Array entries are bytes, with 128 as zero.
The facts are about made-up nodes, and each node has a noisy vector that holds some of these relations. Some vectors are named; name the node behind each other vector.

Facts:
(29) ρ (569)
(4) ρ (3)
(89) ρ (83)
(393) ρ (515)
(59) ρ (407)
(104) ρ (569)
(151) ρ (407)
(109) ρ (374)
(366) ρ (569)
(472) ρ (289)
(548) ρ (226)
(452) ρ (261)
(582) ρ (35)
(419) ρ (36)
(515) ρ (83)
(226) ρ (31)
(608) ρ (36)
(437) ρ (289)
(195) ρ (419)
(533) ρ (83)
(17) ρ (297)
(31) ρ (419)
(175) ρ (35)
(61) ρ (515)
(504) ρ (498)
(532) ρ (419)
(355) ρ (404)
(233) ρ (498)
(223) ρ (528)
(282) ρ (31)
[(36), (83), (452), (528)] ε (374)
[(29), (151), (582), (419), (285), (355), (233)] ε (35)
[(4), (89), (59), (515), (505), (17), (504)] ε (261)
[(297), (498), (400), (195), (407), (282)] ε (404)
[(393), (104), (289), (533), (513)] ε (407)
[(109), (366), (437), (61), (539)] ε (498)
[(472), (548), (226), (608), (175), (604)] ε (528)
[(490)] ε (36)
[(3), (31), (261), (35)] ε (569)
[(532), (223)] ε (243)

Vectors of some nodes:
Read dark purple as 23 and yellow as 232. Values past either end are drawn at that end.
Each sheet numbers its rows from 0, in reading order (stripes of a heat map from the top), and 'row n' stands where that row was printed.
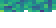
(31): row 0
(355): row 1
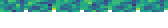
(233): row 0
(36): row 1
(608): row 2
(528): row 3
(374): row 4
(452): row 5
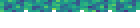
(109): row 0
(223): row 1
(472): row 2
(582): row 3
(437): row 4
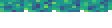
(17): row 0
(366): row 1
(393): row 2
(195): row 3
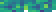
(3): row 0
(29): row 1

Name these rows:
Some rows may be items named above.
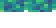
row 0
(61)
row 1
(233)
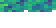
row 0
(226)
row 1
(604)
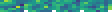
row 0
(407)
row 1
(104)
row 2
(548)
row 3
(3)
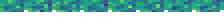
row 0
(513)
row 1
(151)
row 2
(419)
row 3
(83)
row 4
(104)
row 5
(29)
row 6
(532)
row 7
(282)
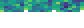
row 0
(515)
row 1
(472)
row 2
(498)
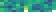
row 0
(261)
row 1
(608)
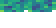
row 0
(31)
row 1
(61)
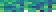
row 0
(59)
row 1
(35)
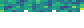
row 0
(282)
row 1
(289)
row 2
(243)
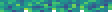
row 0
(504)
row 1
(59)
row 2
(569)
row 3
(404)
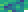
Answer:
(175)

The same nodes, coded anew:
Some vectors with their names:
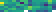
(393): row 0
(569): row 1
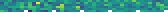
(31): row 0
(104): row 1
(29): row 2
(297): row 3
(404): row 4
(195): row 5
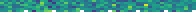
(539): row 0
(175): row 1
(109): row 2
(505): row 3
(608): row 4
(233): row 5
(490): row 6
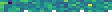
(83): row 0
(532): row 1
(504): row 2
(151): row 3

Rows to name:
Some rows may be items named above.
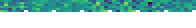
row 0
(419)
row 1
(223)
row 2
(243)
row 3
(175)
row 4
(175)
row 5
(515)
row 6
(532)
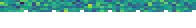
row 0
(61)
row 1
(289)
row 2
(472)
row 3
(582)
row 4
(528)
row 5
(407)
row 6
(528)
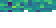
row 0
(89)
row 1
(261)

